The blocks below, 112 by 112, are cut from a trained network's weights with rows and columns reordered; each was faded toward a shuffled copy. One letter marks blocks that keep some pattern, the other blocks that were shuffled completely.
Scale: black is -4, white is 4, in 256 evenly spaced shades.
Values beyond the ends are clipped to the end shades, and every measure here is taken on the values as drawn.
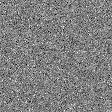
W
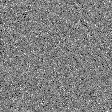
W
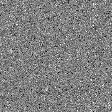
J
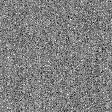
J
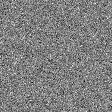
W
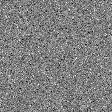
W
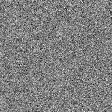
J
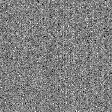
J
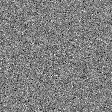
W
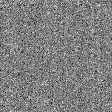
J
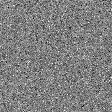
W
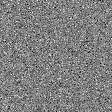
W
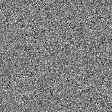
J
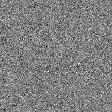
J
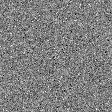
W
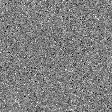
J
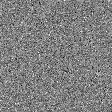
W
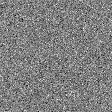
W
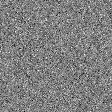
W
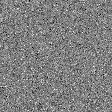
J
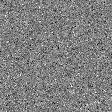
W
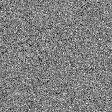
J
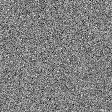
W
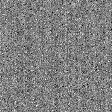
J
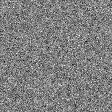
W
